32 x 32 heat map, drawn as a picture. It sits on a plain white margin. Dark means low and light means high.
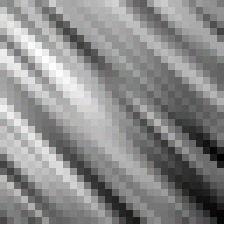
Ninth with the lowest average: bottom right. Histogram: bell-shaped. Grain: diagonal, down to the right. Slope: up to the top left.
